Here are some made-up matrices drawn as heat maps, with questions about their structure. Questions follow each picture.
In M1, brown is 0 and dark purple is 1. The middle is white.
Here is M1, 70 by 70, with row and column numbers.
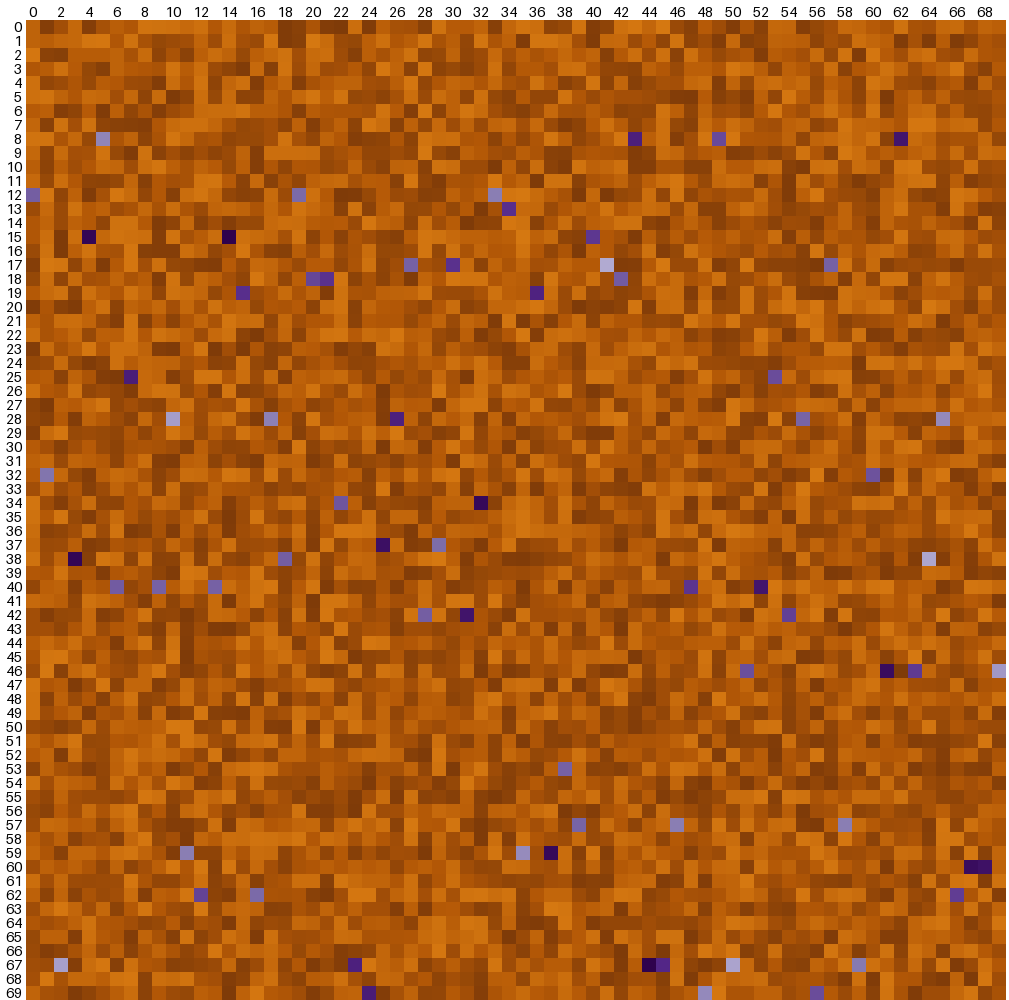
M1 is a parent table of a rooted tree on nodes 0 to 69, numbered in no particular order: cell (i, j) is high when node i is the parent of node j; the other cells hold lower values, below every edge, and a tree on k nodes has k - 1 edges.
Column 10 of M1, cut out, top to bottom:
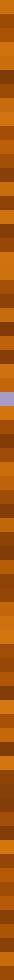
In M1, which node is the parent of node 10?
28
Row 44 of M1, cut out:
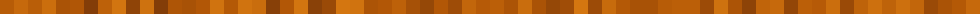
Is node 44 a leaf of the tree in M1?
yes
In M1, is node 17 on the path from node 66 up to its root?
no
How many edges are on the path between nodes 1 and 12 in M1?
7
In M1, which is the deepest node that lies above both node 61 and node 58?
57
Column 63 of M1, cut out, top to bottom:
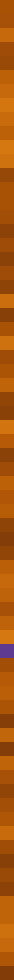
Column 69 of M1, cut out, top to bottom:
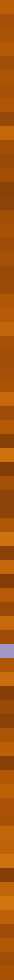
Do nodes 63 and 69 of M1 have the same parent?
yes
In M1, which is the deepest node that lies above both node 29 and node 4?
15
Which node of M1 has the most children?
67
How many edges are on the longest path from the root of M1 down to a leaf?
23
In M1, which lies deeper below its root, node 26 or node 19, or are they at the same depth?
node 26
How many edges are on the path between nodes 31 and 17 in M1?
3
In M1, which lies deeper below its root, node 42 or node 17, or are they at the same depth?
node 17
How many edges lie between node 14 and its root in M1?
5
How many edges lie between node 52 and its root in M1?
6
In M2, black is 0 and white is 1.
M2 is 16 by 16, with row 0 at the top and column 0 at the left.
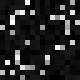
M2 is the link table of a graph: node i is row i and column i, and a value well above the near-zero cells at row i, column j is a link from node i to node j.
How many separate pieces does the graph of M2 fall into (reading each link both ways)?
2
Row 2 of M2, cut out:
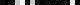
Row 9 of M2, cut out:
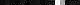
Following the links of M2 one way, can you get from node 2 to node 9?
yes
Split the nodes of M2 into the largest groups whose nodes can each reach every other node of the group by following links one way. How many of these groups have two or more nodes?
1
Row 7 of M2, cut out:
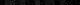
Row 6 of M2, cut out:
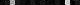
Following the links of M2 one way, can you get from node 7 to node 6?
no
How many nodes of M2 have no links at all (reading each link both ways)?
1
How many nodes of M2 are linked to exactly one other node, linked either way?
3
